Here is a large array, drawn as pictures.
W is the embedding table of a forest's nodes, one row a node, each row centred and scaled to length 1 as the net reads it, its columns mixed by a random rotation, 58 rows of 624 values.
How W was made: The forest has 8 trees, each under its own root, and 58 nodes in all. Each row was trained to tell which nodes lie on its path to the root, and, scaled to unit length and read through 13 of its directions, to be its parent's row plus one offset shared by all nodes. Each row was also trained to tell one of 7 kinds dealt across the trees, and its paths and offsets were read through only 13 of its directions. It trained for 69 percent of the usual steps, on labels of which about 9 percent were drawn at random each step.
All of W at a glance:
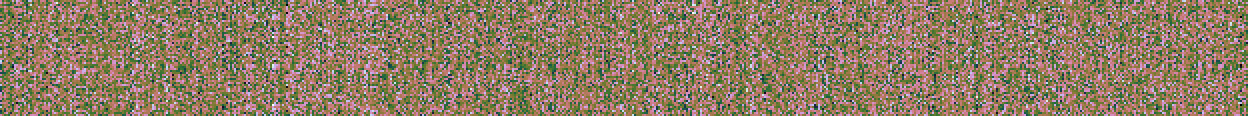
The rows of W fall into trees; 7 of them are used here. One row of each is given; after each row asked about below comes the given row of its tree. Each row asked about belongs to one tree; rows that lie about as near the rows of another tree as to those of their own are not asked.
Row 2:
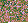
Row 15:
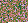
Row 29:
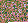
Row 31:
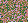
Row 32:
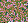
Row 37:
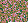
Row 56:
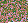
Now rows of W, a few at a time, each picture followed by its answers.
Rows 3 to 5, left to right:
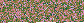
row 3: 29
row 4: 56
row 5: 32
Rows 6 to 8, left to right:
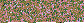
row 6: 2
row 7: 29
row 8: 32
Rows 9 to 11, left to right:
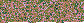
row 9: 29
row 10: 56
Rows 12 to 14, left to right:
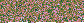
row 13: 31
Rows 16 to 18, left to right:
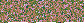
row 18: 32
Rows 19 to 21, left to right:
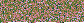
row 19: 29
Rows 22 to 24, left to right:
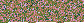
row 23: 2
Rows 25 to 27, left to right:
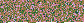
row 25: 31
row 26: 31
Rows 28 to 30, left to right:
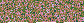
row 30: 31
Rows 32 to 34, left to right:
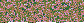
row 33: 32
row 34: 32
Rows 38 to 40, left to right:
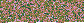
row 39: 37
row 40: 29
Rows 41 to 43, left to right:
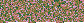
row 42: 15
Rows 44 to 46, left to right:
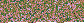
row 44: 56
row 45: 32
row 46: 31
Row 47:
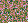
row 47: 15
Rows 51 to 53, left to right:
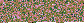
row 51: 29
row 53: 31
